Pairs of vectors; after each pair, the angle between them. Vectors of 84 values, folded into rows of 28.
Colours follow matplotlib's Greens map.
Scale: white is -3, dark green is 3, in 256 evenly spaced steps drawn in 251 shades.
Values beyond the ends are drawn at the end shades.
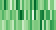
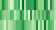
partly aligned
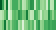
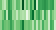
partly opposed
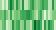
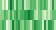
nearly parallel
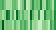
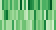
orthogonal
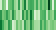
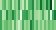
partly aligned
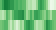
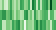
partly opposed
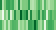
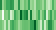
nearly parallel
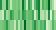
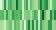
partly opposed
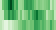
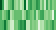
orthogonal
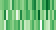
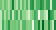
orthogonal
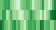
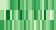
partly opposed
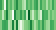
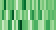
nearly opposite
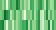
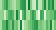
partly opposed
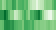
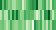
partly opposed
